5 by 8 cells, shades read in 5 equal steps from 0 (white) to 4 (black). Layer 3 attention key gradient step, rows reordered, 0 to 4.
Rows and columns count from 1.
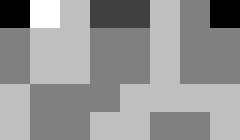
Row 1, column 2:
0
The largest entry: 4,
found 2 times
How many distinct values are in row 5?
2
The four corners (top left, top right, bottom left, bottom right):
4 4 1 1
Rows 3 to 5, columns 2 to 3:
1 1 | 2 2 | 2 2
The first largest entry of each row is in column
1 1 1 2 2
